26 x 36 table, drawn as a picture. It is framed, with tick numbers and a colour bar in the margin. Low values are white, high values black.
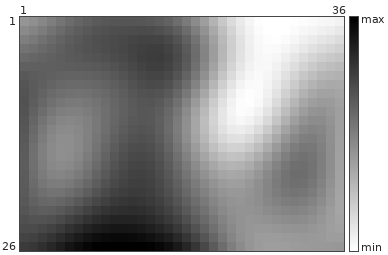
Lone odd cells: none. Ninth with the lowest average: top right. Slope: up to the bottom left. Ninth with the highest average: bottom left.
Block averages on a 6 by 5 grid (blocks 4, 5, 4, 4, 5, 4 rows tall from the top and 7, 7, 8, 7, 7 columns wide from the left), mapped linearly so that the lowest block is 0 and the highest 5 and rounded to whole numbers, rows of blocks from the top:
3 4 3 0 0 | 3 3 3 0 1 | 3 3 2 0 2 | 3 3 3 1 2 | 3 4 3 2 2 | 4 5 4 2 2
